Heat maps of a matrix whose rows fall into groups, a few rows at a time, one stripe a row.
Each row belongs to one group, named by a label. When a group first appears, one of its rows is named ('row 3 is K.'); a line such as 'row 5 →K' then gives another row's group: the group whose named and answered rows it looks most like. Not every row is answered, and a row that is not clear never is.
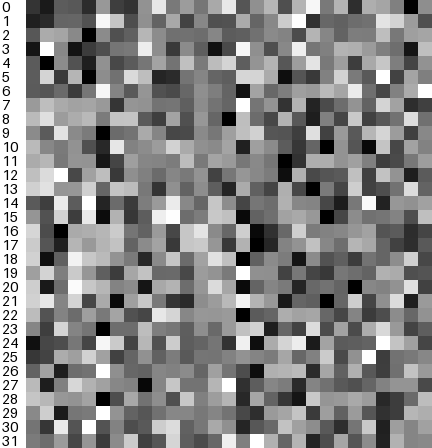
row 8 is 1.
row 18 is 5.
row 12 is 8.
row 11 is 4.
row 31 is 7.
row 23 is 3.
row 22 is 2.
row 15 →2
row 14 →2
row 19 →8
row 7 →8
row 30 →2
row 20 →5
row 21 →8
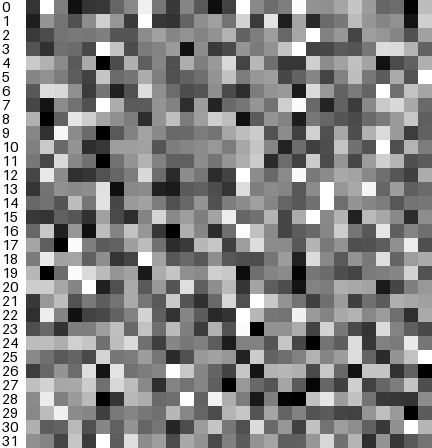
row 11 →3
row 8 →5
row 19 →5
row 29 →8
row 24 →1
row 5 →8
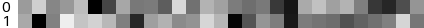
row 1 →5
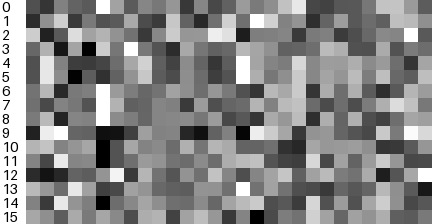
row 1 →7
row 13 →8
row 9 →7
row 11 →3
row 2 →5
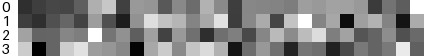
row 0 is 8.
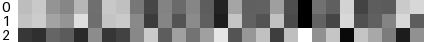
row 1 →1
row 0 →1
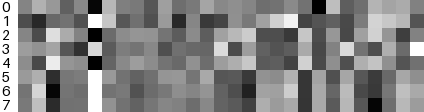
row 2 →3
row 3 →8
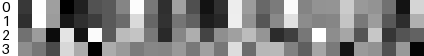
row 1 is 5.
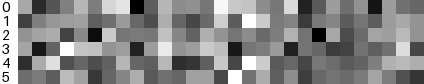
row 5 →8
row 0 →7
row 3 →5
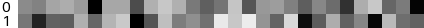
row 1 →7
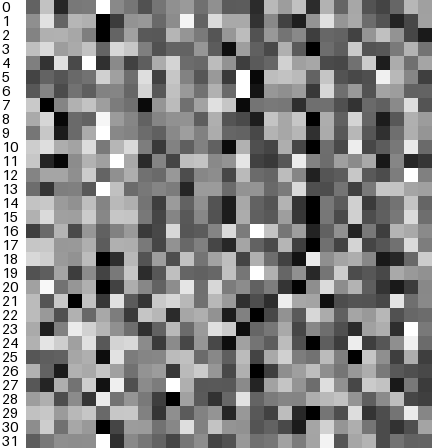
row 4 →2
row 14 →1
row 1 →4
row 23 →5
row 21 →2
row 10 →1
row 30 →4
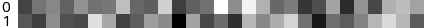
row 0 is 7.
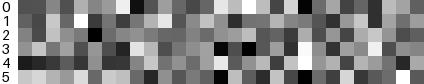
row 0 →7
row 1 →2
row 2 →3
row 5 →1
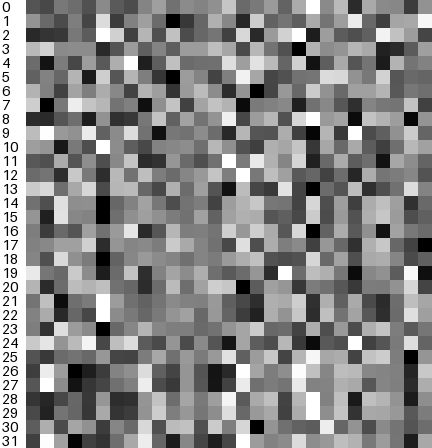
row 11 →7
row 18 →3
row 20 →5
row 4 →7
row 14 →3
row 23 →3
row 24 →1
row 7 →5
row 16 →7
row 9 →1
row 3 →4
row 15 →3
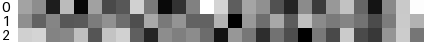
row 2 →1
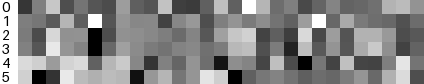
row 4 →1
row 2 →3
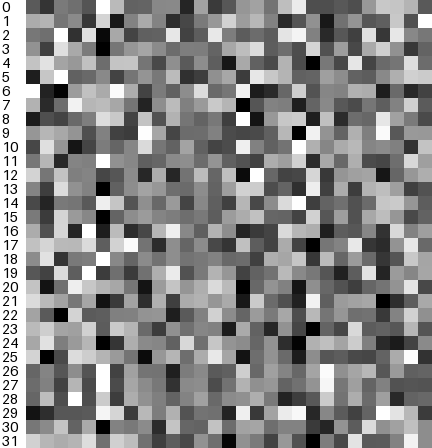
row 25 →5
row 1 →8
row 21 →4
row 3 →3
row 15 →3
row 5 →7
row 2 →2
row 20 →5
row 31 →1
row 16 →2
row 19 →2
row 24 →4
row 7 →5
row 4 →1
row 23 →1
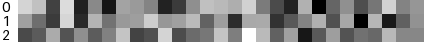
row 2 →7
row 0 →8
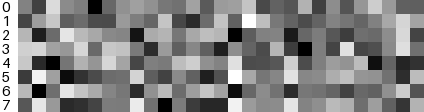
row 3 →1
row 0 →3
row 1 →7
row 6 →5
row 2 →5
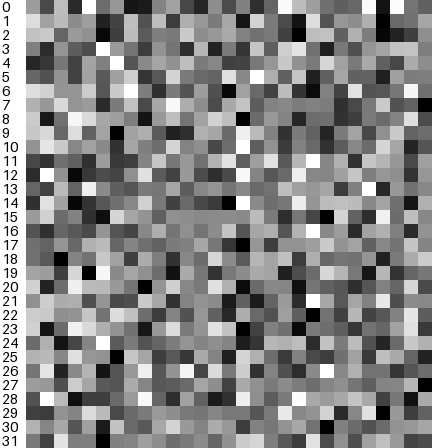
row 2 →4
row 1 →4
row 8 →5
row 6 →1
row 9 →8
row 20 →5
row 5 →7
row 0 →2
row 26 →4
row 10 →8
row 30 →2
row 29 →2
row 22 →1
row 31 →3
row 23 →5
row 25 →8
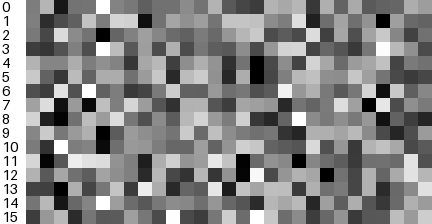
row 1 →7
